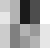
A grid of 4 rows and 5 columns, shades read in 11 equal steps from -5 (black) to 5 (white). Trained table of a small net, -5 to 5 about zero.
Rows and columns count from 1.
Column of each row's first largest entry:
5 5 5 5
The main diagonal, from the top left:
3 2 2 2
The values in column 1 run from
3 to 4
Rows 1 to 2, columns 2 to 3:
2 -4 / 2 -4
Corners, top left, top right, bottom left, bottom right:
3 5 3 4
